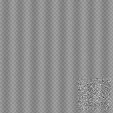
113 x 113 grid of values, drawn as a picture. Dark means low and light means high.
Stripes: upright, repeating 8 times. Odd patch: rougher, in the bottom right. Roughest part: bottom right.
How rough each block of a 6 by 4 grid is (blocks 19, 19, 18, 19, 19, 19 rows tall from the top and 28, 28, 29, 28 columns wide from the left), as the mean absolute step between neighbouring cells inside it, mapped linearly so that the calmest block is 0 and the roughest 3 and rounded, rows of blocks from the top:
0000 / 0000 / 0000 / 0000 / 0013 / 0013
